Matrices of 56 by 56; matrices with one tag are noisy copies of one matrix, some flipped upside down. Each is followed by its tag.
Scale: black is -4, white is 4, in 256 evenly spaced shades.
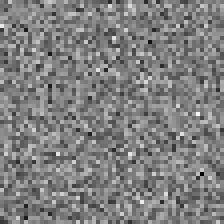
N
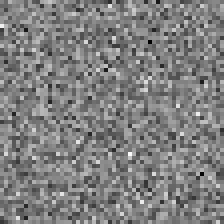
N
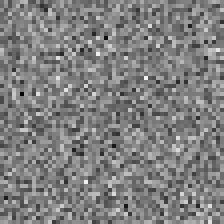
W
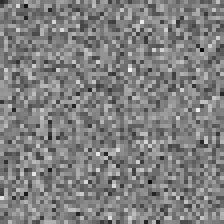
N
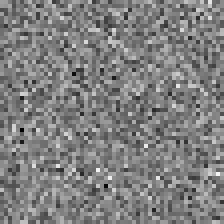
W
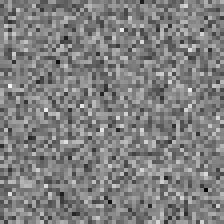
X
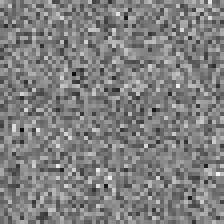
W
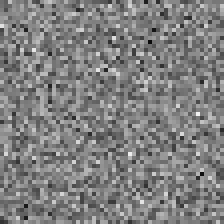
N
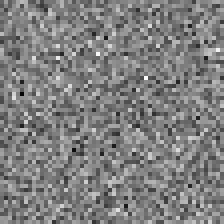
W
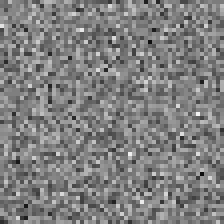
N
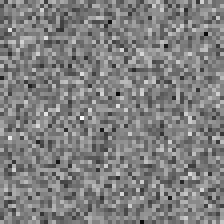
X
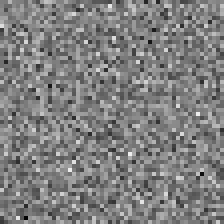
N
